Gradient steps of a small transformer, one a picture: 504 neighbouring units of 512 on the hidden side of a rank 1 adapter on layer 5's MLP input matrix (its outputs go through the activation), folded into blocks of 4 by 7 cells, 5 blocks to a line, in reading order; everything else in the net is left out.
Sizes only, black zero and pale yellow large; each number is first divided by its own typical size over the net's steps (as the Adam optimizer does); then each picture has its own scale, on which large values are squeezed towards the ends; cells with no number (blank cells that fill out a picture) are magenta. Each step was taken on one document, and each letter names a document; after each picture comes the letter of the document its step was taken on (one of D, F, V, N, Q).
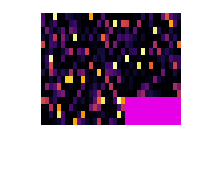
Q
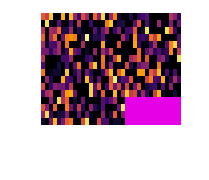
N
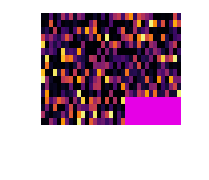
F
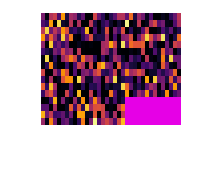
F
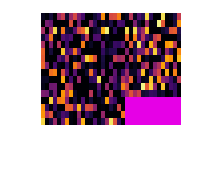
F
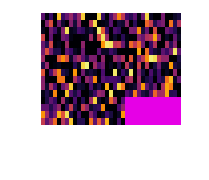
F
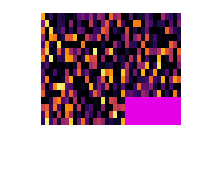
N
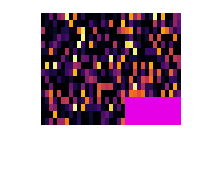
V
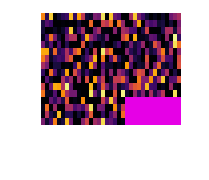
N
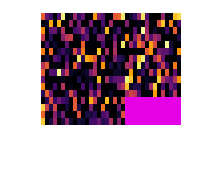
F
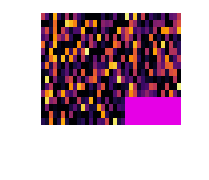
V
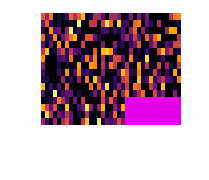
N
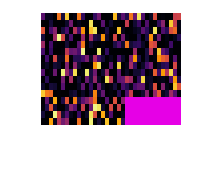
V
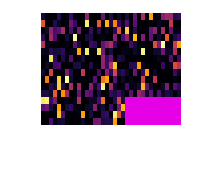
Q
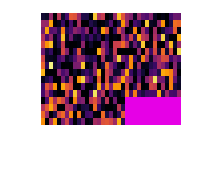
F
